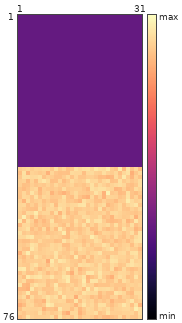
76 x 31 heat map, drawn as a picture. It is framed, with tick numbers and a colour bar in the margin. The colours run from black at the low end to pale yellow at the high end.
The table splits into 2 rows of 1 panel. Panel 1,1: low, flat. Panel 2,1: very high, fine-grained, faint in contrast.
